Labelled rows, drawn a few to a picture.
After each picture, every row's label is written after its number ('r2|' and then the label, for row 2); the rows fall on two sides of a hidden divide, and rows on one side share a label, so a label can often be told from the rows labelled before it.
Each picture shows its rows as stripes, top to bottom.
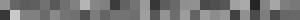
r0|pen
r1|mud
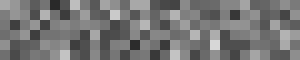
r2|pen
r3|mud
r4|pen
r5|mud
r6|mud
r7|mud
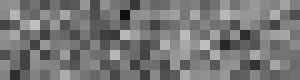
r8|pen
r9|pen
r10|mud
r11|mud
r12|mud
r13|mud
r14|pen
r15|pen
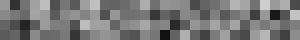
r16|pen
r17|mud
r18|pen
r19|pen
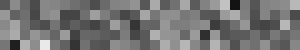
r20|mud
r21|pen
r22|mud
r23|mud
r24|mud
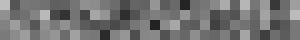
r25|pen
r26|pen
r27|mud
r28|mud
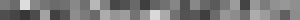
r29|pen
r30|pen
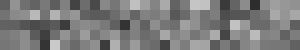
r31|mud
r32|mud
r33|pen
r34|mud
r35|mud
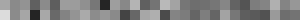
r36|mud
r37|pen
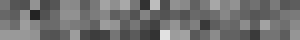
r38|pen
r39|pen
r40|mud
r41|mud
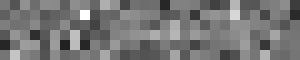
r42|pen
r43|pen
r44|mud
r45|mud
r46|mud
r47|mud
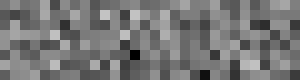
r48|mud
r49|pen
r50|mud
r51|mud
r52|pen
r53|pen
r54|mud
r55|mud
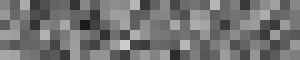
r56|mud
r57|mud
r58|mud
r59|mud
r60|mud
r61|pen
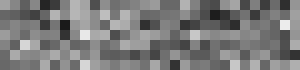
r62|pen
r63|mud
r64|mud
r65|pen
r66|mud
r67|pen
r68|pen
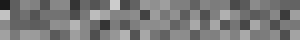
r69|mud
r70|pen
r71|mud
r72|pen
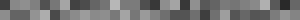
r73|mud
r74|pen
